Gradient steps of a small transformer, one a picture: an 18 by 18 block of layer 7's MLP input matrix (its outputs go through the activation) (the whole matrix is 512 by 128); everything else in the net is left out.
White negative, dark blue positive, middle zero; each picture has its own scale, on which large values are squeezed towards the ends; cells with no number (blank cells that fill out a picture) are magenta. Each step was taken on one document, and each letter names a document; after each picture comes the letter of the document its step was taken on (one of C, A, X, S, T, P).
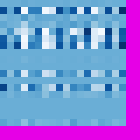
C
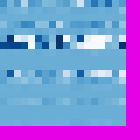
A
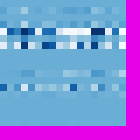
C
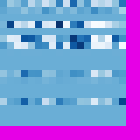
A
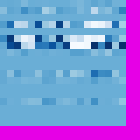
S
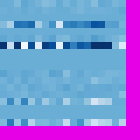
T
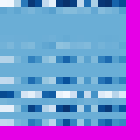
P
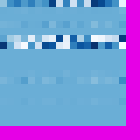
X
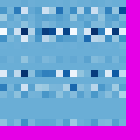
C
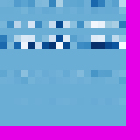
X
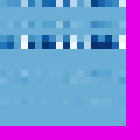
X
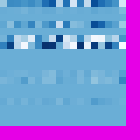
X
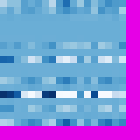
P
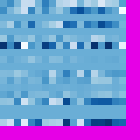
T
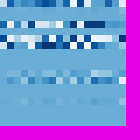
X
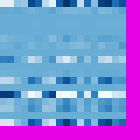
P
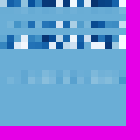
X
